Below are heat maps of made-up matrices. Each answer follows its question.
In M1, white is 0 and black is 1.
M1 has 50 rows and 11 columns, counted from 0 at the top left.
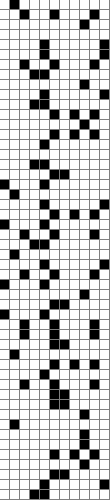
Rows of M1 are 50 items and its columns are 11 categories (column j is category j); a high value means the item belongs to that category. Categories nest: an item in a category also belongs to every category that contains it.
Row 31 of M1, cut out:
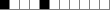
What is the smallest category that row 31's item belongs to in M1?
0
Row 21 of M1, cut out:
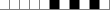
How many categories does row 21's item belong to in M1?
3
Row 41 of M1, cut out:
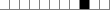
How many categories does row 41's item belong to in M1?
1
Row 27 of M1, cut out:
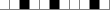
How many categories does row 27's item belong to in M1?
3
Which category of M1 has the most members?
5
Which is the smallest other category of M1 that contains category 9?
5
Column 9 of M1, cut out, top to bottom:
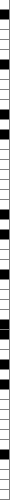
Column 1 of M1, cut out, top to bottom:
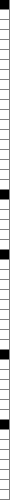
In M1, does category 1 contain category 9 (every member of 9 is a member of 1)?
no
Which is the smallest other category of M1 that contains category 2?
9
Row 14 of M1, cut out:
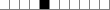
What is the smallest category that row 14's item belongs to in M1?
4
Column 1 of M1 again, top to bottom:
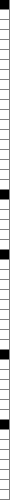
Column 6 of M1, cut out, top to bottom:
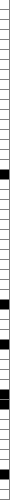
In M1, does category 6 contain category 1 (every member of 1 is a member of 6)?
no
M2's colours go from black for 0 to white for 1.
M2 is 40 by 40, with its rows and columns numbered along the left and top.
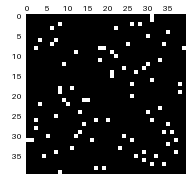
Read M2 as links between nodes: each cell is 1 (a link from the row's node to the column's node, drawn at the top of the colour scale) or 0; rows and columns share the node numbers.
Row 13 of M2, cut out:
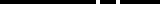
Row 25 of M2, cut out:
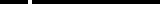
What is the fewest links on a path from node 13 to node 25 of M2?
4
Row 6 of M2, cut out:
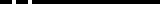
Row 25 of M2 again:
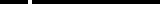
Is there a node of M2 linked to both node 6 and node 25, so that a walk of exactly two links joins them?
yes
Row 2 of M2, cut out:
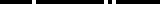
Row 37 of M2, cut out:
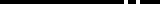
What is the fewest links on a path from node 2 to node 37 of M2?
3
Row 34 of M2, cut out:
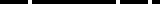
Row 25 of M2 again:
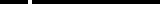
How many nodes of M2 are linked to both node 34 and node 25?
1
